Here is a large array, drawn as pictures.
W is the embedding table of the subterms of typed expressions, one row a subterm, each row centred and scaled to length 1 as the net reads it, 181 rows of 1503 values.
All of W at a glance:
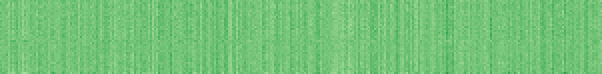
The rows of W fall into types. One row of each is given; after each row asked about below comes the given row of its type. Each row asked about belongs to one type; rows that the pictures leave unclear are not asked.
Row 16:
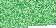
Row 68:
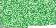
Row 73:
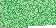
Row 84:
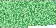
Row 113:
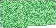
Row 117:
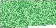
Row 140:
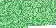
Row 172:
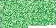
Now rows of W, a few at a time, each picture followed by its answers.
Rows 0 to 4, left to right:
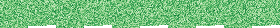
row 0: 73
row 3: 68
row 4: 140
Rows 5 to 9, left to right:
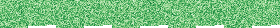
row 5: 117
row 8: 172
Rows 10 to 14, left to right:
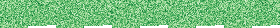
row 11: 73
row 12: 16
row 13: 68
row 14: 172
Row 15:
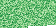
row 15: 113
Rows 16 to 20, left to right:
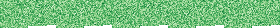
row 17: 84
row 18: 84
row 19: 84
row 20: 16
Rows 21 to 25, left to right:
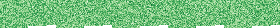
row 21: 172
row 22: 68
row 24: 73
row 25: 68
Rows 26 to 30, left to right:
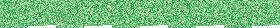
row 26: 73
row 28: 140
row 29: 140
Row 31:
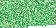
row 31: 84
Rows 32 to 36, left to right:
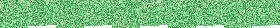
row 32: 172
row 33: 73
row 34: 16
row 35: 117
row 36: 140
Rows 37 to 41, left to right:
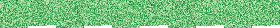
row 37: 172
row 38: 117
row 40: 73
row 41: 84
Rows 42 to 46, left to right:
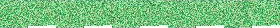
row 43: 84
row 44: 84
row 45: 73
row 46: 117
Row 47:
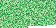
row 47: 84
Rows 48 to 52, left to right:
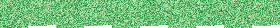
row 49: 140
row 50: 172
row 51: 68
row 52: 68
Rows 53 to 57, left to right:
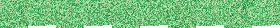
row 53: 117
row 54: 172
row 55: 84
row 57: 140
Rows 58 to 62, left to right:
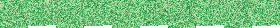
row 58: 172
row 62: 117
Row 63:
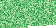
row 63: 172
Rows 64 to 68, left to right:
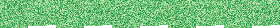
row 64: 73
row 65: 68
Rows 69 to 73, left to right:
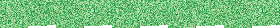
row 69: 84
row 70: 73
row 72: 117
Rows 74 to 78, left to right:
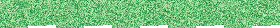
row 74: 117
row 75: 140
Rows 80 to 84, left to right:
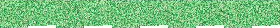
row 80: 84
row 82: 16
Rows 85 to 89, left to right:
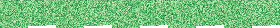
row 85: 172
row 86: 140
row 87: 172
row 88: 84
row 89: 73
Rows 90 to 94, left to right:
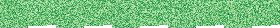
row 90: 73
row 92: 113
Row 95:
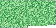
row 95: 84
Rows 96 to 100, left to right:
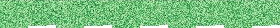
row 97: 84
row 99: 140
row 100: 73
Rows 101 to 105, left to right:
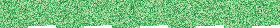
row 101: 73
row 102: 140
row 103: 140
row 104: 113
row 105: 84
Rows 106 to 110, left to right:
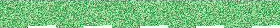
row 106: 16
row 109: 73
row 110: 68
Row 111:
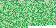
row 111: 172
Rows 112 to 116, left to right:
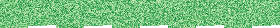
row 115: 117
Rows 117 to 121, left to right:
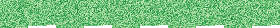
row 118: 140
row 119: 68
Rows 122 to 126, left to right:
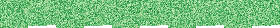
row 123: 73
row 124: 68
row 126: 84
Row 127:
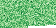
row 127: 117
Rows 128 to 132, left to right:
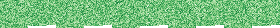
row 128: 172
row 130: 140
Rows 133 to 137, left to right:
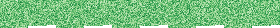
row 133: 117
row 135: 172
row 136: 140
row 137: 16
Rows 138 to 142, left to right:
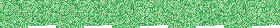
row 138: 172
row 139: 172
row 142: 140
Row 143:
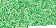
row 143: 117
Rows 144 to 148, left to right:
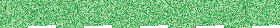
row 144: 68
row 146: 73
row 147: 16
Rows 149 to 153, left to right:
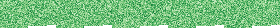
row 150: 73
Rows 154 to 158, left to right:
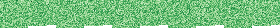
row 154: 172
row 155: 68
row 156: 68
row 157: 140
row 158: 16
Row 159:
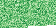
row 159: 68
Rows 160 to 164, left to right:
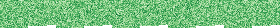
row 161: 117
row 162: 68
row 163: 140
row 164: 172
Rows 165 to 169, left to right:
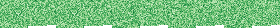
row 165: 84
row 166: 84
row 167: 117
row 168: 16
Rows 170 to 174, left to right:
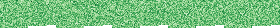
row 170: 172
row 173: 84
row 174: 84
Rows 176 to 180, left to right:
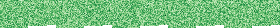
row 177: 68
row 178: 117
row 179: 172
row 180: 16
